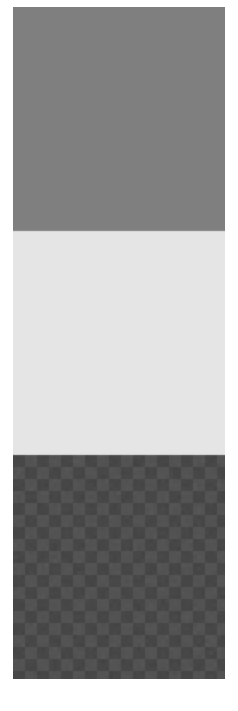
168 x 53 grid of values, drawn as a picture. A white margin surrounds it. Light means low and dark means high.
It is made of 3 by 1 panels. Panel 1,1: middling, flat. Panel 2,1: very low, flat. Panel 3,1: high, checkered, faint in contrast.
